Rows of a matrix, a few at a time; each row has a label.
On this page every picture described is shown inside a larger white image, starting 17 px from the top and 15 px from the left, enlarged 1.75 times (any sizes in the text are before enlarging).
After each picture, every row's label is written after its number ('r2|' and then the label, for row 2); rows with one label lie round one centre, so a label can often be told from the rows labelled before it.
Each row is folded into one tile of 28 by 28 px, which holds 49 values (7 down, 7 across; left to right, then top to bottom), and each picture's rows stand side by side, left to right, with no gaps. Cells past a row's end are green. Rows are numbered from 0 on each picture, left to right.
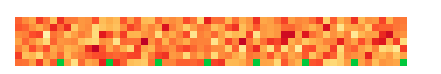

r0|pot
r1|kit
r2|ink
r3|pot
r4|ink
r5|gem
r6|ink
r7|gem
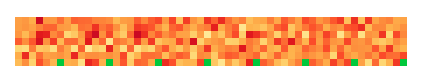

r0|gem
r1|gem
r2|gem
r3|ink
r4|kit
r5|ink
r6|pot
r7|kit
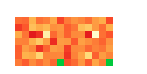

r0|pot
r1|pot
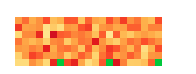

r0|kit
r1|ink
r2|ink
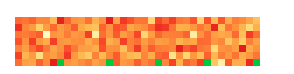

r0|pot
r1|pot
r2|pot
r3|pot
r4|kit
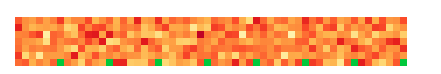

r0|pot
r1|gem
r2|ink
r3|kit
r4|pot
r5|pot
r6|ink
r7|ink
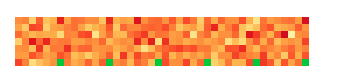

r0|ink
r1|pot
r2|gem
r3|pot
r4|kit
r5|pot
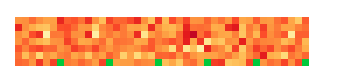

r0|pot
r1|pot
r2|pot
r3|gem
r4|ink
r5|pot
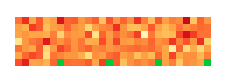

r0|ink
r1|pot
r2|pot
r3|gem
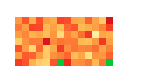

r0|ink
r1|pot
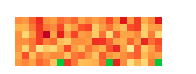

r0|gem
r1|ink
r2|ink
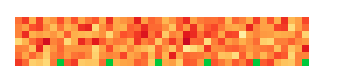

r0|ink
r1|ink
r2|gem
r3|gem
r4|pot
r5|ink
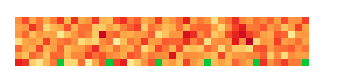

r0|ink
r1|kit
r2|ink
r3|gem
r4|gem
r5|pot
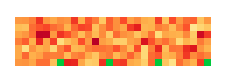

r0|gem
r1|ink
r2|ink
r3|kit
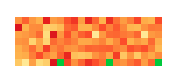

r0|kit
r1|pot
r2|pot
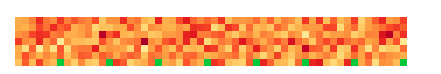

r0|gem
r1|kit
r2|ink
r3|gem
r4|ink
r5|ink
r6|ink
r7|gem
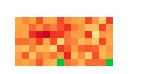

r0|gem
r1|pot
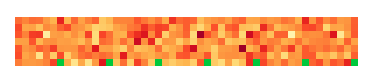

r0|pot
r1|kit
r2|gem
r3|kit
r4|kit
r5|pot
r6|pot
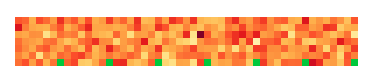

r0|pot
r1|ink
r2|ink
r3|kit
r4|gem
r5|pot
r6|ink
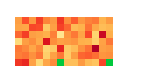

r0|ink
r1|kit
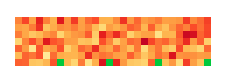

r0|ink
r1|kit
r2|ink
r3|gem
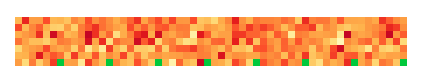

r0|kit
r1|gem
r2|gem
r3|kit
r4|gem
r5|pot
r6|kit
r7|gem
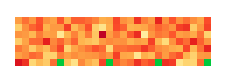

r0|ink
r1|kit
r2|pot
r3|ink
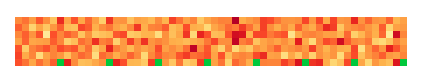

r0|pot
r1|ink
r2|ink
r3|kit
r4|gem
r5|pot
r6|ink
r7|kit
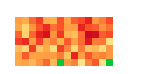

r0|gem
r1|gem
